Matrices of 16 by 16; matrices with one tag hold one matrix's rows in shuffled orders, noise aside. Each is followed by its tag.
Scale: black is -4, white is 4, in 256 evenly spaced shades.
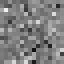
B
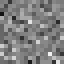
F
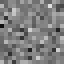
F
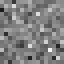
F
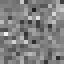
B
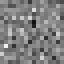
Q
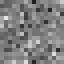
B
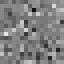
B
